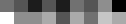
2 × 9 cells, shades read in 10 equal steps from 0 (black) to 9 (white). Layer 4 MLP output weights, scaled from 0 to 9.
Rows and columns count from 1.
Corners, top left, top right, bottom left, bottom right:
4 0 9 6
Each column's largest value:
9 5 5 6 3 6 4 7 6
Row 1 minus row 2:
-5 -2 -4 -3 -2 -2 -1 -2 -6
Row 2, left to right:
9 5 5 6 3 6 4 7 6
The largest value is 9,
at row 2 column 1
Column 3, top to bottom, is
1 5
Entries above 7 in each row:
0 1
